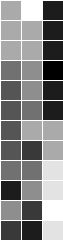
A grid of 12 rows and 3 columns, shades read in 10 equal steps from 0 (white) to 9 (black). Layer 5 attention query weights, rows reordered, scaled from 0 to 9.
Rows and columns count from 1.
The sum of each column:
62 53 58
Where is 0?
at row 1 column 2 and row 11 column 3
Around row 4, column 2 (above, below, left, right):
3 4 5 9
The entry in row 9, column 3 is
1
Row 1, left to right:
3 0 8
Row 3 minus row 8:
-3 -4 5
